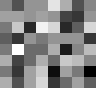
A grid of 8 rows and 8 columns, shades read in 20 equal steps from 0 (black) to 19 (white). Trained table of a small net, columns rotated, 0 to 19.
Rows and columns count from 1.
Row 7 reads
9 4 12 15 1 12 9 0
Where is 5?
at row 2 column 6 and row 6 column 2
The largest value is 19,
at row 5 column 2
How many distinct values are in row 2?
4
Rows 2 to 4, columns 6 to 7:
5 4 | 3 7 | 11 11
